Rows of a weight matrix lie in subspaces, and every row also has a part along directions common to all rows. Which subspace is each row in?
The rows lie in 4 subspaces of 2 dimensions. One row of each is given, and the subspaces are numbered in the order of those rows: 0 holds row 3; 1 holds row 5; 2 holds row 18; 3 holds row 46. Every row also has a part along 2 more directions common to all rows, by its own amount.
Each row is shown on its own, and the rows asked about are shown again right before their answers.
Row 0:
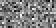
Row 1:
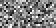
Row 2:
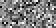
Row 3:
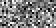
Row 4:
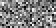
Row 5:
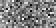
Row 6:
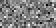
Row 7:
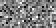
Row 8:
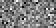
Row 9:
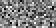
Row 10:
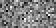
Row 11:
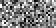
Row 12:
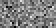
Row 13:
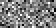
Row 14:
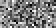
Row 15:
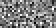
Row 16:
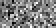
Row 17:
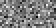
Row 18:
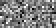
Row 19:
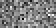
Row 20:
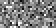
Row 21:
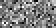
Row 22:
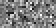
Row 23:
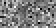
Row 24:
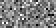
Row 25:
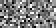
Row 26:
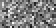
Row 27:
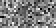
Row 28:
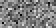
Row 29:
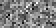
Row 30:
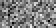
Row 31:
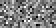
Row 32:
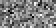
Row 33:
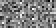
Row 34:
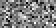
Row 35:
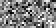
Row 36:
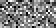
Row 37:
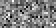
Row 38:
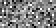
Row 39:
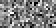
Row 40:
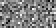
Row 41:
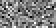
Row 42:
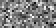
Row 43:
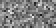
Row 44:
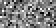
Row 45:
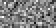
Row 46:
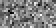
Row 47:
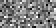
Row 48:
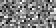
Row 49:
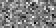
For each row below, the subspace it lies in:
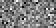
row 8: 1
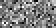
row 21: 1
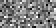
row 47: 2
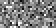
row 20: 0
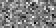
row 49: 3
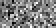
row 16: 3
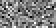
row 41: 0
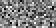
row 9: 0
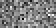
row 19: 1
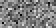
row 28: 1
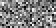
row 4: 2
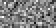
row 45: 0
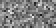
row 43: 3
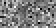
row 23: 0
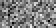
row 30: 3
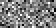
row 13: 1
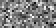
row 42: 3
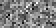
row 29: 3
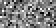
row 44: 0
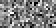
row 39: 3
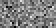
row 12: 0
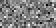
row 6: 2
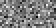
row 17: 2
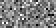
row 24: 1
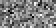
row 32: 3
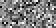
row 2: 1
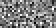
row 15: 0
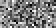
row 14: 1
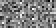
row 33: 2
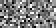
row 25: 2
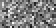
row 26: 3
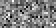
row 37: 3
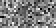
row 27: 0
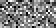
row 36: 1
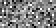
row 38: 0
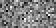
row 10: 1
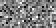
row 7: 2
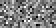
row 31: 2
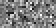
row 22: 3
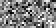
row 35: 3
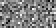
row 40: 2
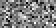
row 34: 3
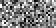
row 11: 1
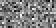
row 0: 2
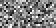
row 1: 2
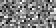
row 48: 2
